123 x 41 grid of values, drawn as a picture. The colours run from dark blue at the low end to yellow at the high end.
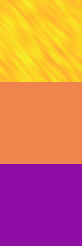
It is made of 3 by 1 panels. Panel 1,1: very high, slanting down to the right, faint in contrast. Panel 2,1: high, flat. Panel 3,1: low, flat.
